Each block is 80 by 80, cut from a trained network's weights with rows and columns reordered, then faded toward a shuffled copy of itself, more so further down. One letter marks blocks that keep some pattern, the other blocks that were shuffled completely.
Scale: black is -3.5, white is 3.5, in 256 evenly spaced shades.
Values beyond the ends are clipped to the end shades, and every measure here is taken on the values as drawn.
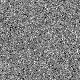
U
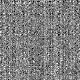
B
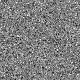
U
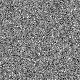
U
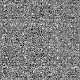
B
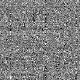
B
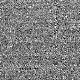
B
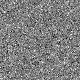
U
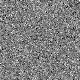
U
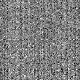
B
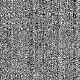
B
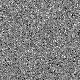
U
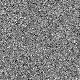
U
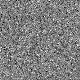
U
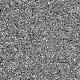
U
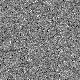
U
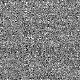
B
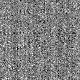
B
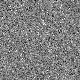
U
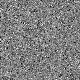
U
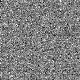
B
